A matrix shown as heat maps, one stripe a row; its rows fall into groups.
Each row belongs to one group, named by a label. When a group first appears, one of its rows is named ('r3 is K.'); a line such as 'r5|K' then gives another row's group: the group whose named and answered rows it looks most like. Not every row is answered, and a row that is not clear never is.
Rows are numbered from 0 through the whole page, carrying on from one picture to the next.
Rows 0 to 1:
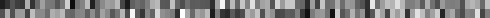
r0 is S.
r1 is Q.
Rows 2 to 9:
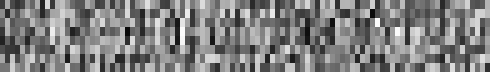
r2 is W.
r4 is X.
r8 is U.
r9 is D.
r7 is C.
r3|U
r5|Q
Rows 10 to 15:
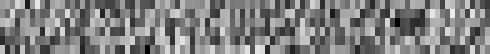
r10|Q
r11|D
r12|X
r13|W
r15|U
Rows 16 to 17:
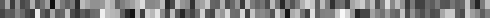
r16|W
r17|S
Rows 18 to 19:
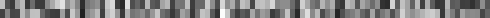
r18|U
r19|C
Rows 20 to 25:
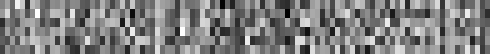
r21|X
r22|C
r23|Q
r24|W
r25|Q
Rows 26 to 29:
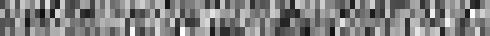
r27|U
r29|Q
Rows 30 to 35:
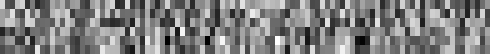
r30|U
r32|D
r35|S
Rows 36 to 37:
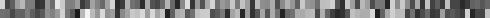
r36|U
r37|W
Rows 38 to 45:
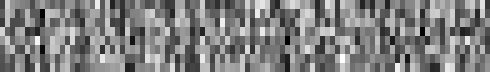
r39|D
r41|U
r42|X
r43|D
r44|S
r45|S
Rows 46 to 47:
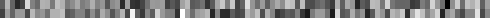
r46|X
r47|Q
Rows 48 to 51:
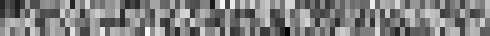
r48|S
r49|C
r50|D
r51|X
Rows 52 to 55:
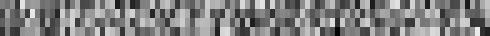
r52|U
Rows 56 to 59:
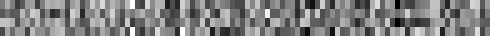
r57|C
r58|X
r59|Q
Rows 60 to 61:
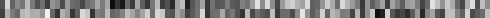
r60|D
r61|W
